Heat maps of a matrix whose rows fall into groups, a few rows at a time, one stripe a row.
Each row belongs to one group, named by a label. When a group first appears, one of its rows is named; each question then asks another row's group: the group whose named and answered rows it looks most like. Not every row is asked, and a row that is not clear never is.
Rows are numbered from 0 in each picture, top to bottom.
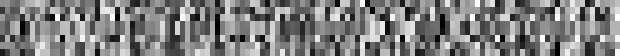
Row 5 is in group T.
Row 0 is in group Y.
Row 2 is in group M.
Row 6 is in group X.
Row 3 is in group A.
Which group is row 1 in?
M
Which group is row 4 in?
A
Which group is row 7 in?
X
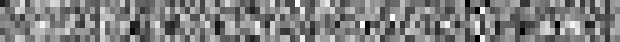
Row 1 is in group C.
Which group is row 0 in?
A
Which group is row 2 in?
M
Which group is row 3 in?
X
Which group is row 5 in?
C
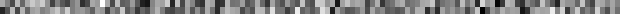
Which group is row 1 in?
A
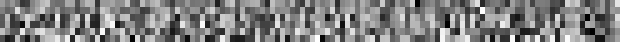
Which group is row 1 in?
C
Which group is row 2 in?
M
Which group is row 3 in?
M
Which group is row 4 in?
X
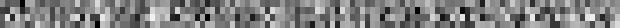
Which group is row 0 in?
Y
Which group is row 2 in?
M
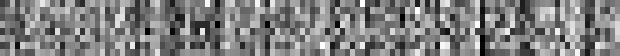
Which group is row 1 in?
A
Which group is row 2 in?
Y
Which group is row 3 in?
Y
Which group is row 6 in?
Y
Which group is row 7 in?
X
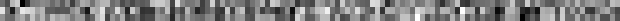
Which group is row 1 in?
Y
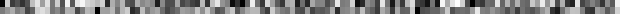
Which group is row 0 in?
T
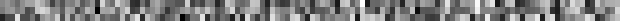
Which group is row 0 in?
Y
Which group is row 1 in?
X
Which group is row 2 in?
T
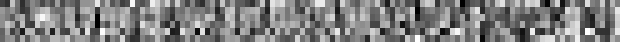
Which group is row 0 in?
C
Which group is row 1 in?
X
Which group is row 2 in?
X
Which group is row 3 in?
X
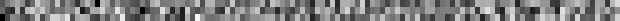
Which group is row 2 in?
A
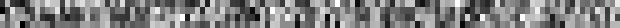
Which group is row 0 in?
T
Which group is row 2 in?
C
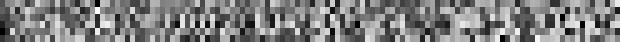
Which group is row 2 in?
M
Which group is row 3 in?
M
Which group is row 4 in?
A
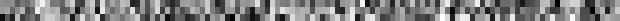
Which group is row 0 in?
X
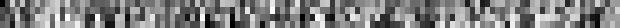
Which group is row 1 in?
T
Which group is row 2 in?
T
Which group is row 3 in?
T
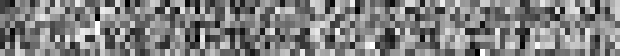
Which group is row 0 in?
T
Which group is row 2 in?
X
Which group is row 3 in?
Y
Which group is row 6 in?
T
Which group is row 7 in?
C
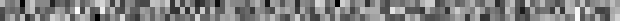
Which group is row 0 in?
Y
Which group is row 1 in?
M
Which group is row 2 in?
A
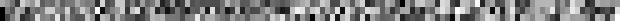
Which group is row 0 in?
Y
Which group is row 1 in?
T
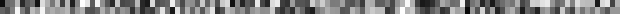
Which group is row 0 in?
T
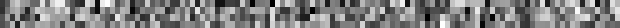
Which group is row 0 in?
M
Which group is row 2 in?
T
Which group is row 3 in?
X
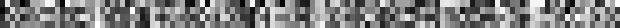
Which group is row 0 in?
T
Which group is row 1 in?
C
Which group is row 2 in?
T
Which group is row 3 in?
C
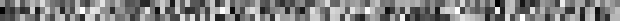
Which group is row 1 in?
T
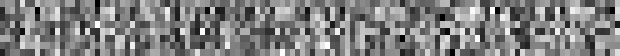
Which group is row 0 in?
X
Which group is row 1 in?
M
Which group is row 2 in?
M
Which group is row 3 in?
Y
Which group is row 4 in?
M
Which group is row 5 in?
Y
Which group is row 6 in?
Y
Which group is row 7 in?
C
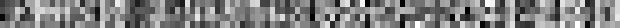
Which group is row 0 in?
Y
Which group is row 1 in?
A
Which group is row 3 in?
Y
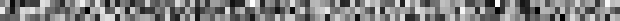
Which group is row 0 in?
T
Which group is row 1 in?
Y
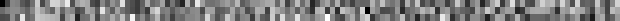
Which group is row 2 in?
X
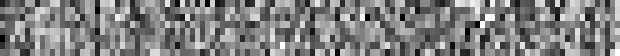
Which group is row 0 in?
M
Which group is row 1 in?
X
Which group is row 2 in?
Y
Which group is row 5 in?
A
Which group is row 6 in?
X
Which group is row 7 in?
C
